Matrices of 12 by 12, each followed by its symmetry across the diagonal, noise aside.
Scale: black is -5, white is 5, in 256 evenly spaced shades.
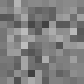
antisymmetric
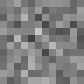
antisymmetric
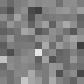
neither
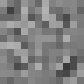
symmetric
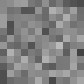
symmetric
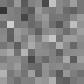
neither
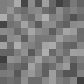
symmetric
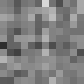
antisymmetric
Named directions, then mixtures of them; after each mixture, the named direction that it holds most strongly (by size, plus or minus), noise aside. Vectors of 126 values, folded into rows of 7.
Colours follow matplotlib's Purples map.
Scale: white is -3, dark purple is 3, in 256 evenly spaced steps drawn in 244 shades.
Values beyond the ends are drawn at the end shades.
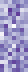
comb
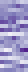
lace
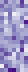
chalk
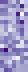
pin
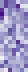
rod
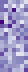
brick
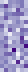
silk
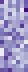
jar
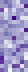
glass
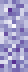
comb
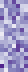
comb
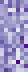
silk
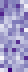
rod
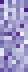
jar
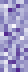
comb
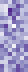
comb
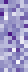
silk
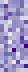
silk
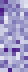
rod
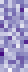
jar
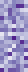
comb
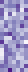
jar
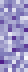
glass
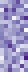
glass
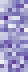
glass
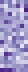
jar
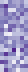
silk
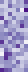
jar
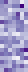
pin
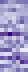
lace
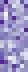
glass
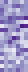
lace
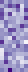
jar
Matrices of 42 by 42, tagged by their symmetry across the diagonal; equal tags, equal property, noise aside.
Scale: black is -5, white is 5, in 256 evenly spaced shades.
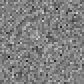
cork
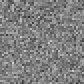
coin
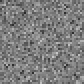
cork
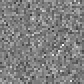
coin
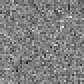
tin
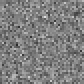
tin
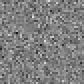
tin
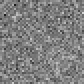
cork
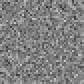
cork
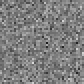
coin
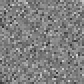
tin
